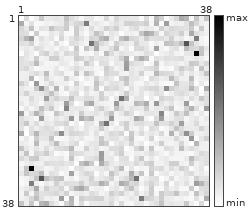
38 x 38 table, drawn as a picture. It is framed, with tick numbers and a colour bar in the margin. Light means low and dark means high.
There is no overall slope. No regular stripes run through it. The values are skewed, with a long tail toward high values. There is no seam. It looks the same turned upside down. No row or column stands out. Overall the values sit about 10% of the way up the scale.
